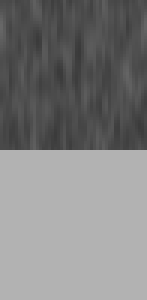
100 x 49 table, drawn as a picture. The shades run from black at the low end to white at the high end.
The table splits into 2 rows of 1 panel. Panel 1,1: low, streaked downward, faint in contrast. Panel 2,1: high, flat.
